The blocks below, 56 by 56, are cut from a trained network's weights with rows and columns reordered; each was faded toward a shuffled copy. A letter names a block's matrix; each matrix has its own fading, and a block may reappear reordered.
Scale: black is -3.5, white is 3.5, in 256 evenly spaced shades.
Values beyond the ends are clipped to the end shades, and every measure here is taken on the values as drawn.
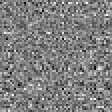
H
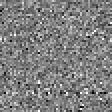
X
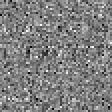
X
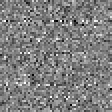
X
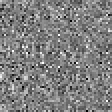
H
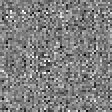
H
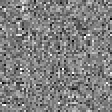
H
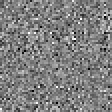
X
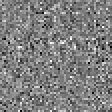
H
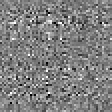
H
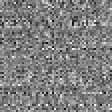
H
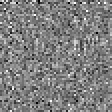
X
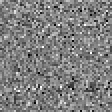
X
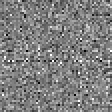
X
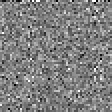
X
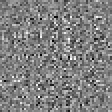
H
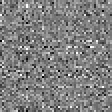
H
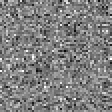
H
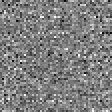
H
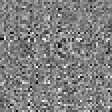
H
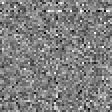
X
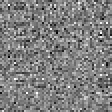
H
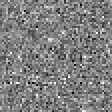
X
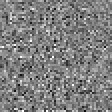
H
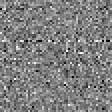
X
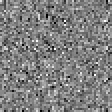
X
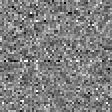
X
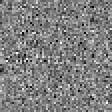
X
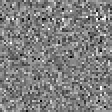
X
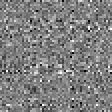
H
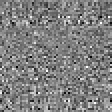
H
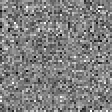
H
